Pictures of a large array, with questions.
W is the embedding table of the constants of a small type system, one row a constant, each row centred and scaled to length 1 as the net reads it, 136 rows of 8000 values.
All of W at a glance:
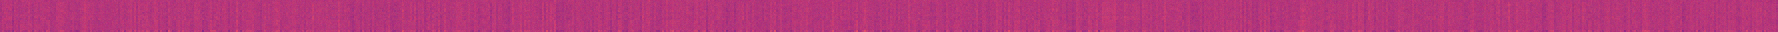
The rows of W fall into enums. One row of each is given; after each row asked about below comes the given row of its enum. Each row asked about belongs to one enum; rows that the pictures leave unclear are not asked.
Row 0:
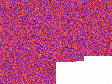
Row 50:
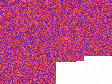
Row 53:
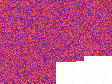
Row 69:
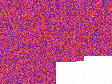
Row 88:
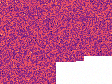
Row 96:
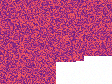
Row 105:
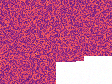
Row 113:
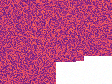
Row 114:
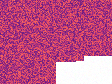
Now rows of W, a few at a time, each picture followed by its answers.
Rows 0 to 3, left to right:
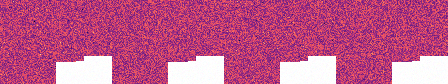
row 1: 113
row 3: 105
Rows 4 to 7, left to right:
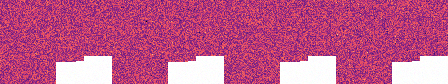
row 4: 105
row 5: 0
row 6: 114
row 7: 88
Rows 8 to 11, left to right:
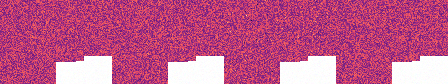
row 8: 113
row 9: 105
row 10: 69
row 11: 96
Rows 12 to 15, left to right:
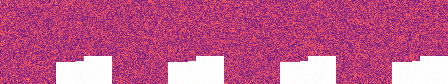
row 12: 88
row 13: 113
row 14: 53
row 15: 96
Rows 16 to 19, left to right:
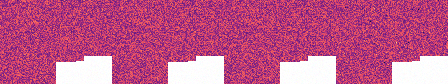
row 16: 50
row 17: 114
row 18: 114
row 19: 0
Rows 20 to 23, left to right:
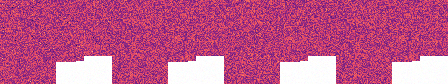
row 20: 53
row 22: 50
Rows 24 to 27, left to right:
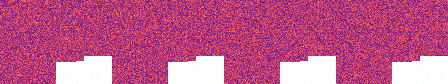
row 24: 50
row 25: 69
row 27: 96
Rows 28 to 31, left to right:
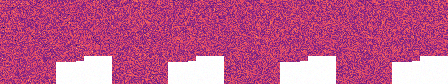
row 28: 53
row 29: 50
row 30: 113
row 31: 113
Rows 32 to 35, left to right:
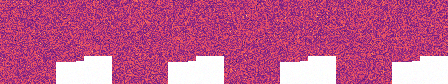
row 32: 53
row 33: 50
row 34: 69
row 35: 105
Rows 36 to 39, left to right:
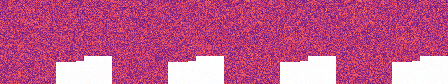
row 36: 114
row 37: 53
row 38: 50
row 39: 50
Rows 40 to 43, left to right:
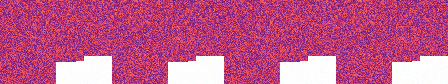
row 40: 113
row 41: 50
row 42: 113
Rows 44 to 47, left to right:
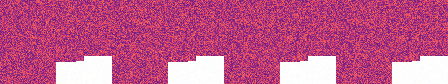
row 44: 113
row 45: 114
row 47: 96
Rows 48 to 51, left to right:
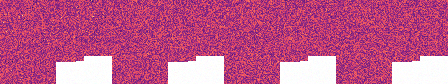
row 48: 69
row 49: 105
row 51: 114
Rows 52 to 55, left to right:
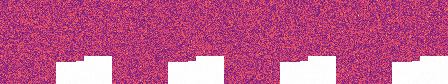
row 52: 114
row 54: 105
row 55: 69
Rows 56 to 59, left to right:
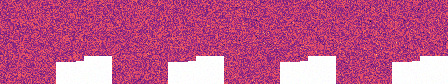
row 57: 105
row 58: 53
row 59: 0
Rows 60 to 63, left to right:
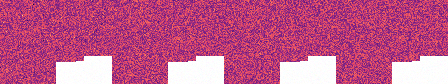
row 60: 69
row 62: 105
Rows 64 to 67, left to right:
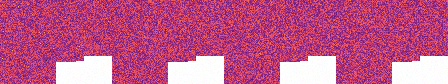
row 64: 53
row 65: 113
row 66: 105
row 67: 114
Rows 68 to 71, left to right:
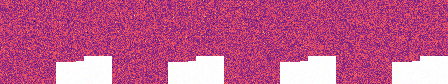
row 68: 0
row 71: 96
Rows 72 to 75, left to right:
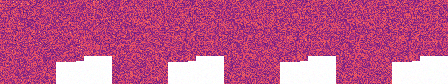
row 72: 53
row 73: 114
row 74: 96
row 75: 96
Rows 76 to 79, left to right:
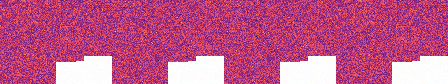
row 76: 50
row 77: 53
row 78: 53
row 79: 50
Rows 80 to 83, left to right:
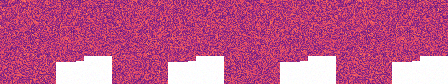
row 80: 50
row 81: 105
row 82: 113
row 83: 50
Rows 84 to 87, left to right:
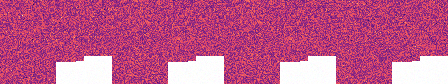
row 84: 69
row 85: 50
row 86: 50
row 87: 53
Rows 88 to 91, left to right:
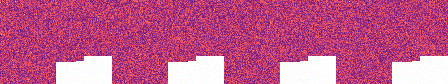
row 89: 50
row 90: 113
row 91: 53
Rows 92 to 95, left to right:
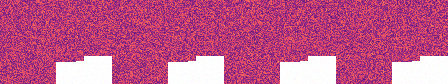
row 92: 113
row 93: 114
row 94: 50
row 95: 105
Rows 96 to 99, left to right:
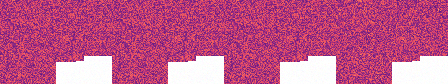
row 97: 96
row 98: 96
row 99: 50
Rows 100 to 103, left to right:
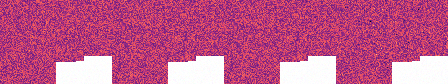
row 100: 113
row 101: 96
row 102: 96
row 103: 0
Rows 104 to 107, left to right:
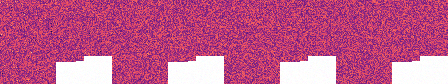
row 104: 88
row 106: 114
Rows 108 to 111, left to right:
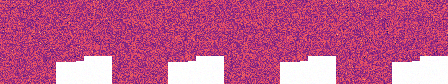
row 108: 53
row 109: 96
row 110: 96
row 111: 88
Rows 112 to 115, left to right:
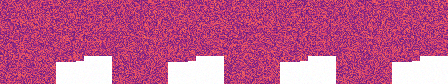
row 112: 96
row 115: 113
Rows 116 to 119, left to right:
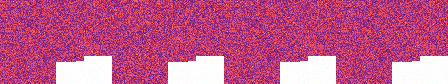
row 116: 53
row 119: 53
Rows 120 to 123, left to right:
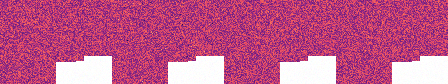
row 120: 114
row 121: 53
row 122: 113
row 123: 113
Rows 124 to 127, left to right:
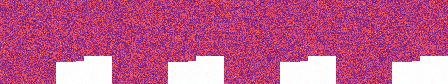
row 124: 0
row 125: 96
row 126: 53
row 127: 53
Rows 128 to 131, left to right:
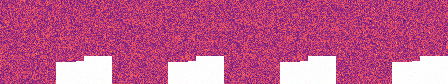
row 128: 105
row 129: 96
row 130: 96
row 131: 0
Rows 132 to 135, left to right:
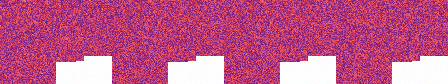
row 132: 50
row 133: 113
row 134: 113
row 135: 96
